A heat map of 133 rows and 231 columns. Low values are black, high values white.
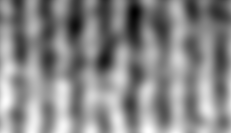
The histogram is bell-shaped. Values rise toward the bottom. Neither half mirrors the other. Stripes running up and down repeat 8 times from left to right. There are no lone odd cells. The top middle is the ninth with the lowest average.
